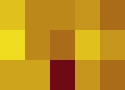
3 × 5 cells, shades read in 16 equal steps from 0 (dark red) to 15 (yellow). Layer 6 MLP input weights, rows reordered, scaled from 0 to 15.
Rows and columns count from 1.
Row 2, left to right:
15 9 7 13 10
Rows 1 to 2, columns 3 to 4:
9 10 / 7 13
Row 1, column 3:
9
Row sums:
48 54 39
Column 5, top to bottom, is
7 10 7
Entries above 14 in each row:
0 1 0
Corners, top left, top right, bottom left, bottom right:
13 7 11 7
